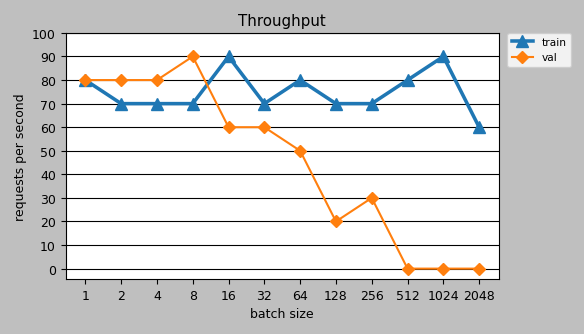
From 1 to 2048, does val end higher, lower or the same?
lower
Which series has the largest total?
train
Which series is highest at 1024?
train
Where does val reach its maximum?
8
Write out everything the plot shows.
Title: Throughput
x-axis: batch size, ticks 1 2 4 8 16 32 64 128 256 512 1024 2048
y-axis: requests per second, ticks 0 10 20 30 40 50 60 70 80 90 100
Legend: train, val
Values:
train: 80 70 70 70 90 70 80 70 70 80 90 60
val: 80 80 80 90 60 60 50 20 30 0 0 0
